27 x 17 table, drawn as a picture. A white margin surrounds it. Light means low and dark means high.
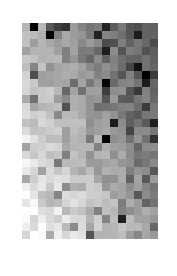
Ninth with the lowest average: bottom left. Slope: up to the top right. Stripes: none. Ninth with the highest average: top right. Mirror symmetry: none. Average level on the scale: 40%.
